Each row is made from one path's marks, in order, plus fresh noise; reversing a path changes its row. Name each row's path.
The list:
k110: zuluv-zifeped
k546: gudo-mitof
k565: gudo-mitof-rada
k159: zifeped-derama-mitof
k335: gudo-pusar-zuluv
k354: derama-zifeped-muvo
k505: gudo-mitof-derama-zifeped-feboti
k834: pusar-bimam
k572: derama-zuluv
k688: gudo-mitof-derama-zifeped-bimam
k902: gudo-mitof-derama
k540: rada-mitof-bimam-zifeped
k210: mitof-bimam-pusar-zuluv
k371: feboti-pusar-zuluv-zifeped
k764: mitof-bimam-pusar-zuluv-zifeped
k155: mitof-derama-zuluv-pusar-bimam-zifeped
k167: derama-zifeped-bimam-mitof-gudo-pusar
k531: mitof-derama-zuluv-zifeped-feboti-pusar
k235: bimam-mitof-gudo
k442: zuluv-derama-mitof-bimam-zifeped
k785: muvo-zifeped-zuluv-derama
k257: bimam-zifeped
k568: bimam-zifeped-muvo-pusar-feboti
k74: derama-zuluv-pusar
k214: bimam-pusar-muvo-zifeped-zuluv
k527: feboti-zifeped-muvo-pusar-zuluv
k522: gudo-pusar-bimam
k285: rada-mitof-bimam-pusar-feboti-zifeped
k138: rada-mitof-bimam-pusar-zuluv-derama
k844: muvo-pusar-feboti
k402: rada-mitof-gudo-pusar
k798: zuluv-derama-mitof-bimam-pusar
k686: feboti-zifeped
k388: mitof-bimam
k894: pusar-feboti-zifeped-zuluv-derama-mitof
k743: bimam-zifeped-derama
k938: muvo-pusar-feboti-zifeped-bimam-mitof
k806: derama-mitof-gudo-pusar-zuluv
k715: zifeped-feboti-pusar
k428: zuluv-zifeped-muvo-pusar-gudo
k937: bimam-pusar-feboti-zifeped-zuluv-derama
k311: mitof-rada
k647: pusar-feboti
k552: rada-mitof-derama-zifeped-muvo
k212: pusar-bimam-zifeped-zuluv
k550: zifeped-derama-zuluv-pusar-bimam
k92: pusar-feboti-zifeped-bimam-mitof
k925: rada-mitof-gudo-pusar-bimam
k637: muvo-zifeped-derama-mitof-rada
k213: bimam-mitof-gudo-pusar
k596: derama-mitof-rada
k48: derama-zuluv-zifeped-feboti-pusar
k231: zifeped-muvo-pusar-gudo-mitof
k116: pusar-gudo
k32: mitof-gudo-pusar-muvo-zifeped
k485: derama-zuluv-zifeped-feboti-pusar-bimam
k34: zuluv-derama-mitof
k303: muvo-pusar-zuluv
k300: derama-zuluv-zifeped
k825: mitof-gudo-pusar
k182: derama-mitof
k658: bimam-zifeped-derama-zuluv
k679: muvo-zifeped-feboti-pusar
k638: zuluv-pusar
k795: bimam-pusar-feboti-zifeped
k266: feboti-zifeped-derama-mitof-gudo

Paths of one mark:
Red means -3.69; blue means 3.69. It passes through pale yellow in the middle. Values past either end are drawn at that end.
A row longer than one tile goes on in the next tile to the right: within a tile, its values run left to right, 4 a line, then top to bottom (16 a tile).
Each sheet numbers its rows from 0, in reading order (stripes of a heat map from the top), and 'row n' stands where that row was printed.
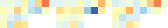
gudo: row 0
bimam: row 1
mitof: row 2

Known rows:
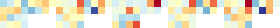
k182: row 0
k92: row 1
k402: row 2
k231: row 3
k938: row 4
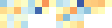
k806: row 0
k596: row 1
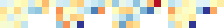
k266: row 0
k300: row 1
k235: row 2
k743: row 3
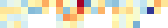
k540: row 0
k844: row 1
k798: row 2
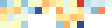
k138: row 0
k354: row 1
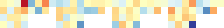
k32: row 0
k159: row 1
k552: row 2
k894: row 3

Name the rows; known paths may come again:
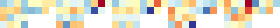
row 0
k34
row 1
k213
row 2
k167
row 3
k300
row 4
k844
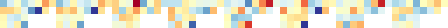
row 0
k688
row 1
k798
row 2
k647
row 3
k572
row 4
k565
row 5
k212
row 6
k825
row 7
k182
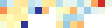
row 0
k155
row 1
k546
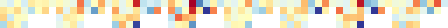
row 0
k637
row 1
k285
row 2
k354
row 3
k568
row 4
k505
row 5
k834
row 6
k485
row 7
k116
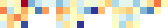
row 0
k371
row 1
k442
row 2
k388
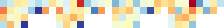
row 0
k658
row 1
k531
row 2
k138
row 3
k715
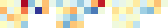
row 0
k938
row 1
k235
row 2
k266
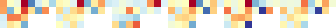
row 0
k679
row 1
k32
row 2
k402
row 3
k428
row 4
k214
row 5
k92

